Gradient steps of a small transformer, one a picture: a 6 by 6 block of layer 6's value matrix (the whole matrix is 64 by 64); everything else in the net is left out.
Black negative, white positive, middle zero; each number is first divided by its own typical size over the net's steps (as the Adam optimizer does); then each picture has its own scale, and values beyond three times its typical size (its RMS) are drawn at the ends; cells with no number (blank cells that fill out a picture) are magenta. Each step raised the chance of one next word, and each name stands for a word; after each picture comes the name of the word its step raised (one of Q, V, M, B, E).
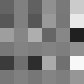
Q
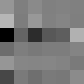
Q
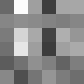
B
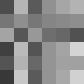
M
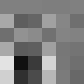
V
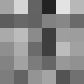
B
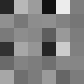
B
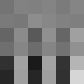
V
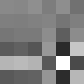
Q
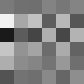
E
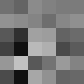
Q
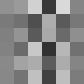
M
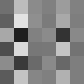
M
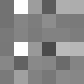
B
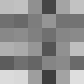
M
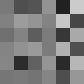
E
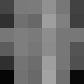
V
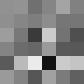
Q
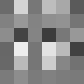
B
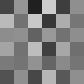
E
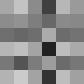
M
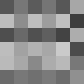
E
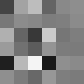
Q
